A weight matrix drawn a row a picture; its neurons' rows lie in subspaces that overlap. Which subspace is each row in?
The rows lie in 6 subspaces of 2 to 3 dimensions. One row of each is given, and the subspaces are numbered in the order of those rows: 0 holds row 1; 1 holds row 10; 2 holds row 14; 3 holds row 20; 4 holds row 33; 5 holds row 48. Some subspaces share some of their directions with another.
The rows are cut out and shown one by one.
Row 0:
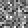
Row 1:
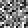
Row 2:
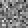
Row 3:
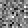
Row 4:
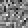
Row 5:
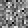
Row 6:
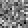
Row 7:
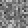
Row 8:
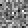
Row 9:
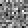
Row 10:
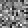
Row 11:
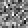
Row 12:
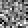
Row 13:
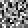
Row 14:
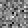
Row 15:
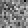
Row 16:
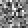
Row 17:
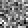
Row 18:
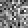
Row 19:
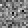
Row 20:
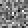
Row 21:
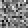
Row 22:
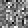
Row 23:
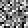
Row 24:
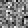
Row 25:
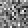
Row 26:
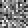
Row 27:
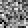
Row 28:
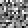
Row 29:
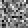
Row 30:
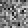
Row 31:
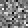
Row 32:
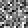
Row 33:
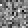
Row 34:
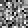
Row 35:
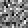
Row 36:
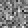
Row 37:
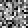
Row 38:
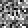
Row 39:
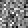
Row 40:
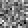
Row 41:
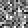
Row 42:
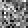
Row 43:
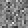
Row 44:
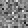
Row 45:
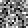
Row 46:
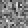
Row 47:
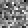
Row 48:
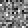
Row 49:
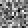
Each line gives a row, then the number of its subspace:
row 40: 1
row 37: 3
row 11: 5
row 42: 3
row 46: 4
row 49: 4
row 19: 0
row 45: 2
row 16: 4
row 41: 0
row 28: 5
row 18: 3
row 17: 1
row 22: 2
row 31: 1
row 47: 3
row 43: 2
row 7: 3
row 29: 4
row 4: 5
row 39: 2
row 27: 1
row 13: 4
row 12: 1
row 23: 0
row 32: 0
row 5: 2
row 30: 3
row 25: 3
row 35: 5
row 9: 5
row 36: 0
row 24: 2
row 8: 5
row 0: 0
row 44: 1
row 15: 3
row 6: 1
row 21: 4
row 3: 2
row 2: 4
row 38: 1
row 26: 4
